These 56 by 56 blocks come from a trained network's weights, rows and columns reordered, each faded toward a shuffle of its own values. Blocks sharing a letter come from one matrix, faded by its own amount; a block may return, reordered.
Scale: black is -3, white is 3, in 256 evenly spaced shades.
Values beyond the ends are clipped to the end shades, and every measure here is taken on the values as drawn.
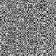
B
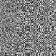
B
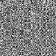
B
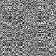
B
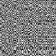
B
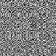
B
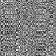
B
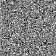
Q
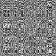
B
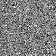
Q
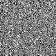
Q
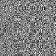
B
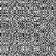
B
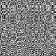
B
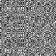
B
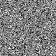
Q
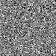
Q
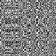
B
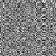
B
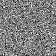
Q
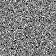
Q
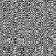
B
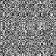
B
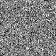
Q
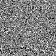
Q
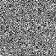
Q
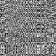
B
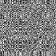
B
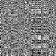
B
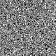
Q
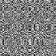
B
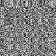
B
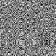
B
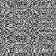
B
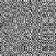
B
